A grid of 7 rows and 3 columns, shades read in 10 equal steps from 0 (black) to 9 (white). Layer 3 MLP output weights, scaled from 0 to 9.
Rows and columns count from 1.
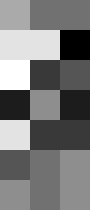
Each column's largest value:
9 8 5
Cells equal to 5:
4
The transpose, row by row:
6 8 9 1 8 3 5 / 4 8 2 5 2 4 4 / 4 0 3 1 2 5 5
